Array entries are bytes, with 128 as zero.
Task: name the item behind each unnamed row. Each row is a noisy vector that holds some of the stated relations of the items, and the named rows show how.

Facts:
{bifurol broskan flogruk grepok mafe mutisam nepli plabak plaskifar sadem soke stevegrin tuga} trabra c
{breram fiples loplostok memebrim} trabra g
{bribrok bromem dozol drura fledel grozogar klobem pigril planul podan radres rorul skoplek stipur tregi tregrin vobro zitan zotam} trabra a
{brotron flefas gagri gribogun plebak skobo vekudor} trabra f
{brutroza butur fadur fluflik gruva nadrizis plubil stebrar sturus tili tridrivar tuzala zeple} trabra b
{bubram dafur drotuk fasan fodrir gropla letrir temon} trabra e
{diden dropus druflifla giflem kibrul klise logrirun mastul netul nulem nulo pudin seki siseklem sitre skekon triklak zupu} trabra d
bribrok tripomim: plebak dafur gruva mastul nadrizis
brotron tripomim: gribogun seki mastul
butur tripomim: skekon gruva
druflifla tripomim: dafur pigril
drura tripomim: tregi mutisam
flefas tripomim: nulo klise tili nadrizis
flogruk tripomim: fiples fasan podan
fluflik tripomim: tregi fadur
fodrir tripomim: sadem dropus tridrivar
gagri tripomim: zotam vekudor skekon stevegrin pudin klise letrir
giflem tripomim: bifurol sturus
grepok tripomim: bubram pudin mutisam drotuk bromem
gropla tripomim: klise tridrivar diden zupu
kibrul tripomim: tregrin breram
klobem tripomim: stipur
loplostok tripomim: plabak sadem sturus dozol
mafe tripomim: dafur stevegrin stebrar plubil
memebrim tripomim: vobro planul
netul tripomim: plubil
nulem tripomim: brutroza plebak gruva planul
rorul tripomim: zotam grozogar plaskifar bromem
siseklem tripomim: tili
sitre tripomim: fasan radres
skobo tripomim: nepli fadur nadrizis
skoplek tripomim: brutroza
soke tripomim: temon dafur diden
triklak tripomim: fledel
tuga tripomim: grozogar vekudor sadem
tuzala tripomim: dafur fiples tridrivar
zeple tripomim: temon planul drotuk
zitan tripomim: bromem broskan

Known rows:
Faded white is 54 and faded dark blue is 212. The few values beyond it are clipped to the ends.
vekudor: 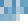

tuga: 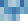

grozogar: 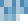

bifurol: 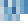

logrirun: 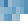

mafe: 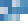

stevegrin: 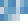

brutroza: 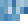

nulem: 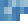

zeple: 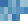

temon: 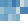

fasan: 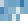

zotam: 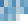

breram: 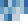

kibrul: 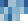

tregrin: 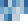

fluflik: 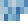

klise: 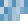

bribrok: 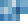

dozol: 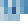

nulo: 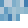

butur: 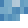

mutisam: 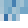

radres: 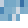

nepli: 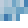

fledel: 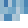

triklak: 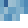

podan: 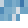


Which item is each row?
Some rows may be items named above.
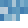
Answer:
druflifla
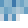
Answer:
bromem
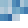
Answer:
mastul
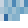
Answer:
tregi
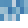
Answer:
tuzala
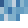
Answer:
gropla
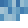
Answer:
soke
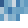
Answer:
gropla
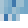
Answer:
mutisam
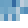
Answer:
drotuk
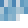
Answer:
zotam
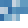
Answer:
mafe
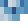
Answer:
loplostok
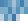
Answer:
zitan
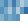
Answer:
vobro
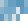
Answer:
fiples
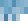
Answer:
bubram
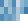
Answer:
skekon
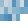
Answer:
nadrizis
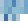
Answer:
mutisam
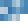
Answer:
netul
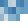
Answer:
fodrir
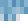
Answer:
broskan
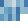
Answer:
flefas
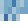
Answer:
mutisam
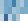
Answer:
mutisam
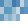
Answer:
diden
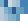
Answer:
giflem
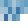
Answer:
drura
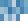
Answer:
tuzala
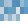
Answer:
tridrivar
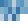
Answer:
grepok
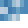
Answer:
netul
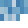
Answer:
tuzala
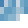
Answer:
letrir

